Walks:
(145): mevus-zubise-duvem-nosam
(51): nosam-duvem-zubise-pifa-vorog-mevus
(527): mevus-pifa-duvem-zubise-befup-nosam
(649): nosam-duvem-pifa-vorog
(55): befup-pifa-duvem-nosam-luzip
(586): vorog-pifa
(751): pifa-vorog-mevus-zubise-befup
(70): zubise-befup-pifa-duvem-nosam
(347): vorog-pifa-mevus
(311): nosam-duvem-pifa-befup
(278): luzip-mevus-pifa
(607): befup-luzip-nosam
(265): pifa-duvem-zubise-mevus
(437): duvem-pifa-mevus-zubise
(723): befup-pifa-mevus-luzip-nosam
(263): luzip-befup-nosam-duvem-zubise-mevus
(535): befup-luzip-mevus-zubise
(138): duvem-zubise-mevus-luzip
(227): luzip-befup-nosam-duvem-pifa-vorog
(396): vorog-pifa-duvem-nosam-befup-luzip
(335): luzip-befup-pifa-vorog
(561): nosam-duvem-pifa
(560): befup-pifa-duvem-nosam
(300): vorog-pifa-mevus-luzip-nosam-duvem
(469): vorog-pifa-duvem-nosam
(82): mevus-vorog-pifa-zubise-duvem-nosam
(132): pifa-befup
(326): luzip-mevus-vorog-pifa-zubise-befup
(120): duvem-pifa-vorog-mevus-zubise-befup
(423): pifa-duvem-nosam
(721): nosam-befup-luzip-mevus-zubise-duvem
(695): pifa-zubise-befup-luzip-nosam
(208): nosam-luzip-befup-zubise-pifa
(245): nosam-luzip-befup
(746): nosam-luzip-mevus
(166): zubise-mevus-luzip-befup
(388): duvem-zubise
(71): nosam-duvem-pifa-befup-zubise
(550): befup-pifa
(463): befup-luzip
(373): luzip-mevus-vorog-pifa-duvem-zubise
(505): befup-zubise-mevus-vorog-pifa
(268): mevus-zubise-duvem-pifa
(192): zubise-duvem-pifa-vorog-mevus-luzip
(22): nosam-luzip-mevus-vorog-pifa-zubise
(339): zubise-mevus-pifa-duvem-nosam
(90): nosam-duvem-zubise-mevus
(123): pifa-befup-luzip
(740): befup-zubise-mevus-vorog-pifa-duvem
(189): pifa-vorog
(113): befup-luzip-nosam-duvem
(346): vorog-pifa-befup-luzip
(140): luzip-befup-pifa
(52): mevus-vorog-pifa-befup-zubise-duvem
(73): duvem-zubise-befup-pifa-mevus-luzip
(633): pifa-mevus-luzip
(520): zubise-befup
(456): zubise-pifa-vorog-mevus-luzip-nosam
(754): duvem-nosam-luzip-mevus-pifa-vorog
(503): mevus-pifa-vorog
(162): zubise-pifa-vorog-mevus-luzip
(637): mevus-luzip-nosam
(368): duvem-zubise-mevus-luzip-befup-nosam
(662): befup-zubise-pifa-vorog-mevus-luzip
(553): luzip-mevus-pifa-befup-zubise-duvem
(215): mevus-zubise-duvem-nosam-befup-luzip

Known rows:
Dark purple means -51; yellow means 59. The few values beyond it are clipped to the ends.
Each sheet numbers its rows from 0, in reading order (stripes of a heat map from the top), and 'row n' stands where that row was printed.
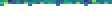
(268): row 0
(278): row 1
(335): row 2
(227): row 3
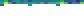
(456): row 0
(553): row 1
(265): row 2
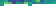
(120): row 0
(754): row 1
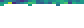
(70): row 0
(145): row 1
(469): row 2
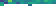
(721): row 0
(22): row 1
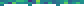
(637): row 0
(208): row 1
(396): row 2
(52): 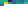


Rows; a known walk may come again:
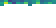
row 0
(192)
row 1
(396)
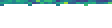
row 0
(22)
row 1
(746)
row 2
(695)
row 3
(73)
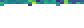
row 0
(215)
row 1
(347)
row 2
(55)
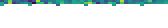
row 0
(71)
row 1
(113)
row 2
(300)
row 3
(339)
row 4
(561)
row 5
(754)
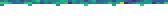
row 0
(527)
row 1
(90)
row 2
(51)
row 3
(368)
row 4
(70)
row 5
(388)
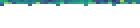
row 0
(189)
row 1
(132)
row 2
(373)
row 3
(120)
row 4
(227)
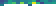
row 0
(335)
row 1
(456)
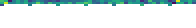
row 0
(503)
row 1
(123)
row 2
(553)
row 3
(145)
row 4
(469)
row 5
(263)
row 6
(245)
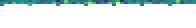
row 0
(278)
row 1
(138)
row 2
(208)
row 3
(265)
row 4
(162)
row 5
(662)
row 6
(649)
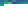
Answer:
(520)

